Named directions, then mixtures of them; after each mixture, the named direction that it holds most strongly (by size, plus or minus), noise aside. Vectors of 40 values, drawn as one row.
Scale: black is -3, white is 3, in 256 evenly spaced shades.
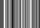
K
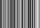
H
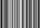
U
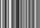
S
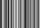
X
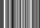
K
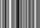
S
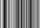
K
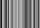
X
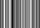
K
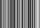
H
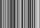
H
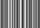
U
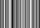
K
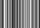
K
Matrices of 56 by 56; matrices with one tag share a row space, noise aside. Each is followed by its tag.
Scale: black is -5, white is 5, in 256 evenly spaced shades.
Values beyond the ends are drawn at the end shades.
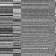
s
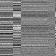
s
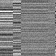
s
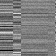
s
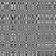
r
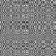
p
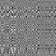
r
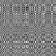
p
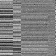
s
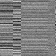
s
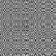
p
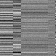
s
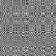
p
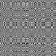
p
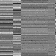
s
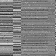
s
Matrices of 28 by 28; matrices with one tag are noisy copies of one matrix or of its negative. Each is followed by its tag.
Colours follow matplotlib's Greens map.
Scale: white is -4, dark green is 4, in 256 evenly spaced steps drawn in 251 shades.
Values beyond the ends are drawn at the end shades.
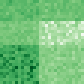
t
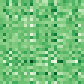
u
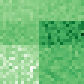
t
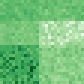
t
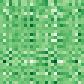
u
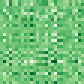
u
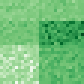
t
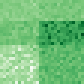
t
